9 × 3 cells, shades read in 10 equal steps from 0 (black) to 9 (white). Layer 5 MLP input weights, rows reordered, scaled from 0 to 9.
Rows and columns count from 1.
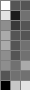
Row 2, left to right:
8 1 4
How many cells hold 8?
2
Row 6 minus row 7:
0 -1 -2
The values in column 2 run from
1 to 7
